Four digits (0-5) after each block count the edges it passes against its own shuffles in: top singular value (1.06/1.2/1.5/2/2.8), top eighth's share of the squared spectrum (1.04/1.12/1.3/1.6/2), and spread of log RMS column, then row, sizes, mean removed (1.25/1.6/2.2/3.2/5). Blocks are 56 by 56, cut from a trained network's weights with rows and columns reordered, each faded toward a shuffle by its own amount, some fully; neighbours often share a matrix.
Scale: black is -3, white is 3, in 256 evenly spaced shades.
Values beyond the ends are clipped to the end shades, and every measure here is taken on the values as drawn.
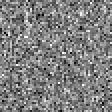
0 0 0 0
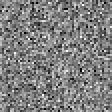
2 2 1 0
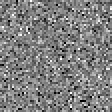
0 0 0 0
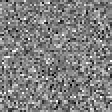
2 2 0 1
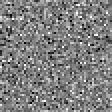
0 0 0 0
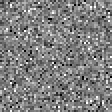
0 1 0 0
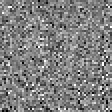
2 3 2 2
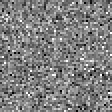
1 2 0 0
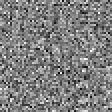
3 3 1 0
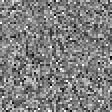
3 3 1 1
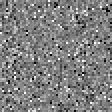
1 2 1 0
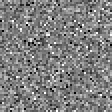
0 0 0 0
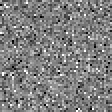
0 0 0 0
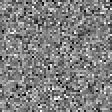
1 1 0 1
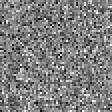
1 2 0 0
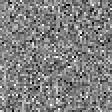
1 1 0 0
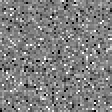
1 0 0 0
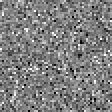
0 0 0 0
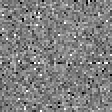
2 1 0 0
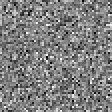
2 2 1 1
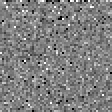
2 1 0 0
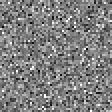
1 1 1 0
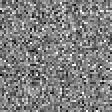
2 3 1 0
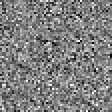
3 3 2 1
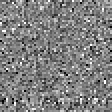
2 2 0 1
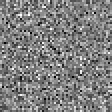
3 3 1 1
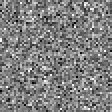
1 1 0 0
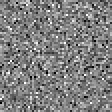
1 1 0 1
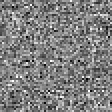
3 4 1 2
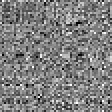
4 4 2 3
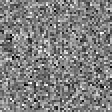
3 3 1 1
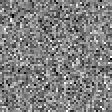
1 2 0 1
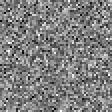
1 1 0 0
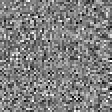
3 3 2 2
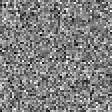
1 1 0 0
